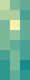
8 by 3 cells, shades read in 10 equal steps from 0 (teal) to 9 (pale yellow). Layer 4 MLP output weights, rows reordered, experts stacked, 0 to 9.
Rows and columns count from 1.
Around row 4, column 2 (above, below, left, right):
9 3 4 3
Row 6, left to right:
2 4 2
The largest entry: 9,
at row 3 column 2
